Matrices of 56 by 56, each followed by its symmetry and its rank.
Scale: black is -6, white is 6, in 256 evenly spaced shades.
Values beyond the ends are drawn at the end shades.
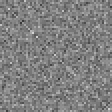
symmetric, full rank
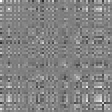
symmetric, rank three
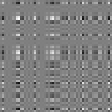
symmetric, rank one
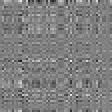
neither, rank three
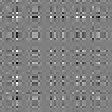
symmetric, rank two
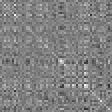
symmetric, rank five
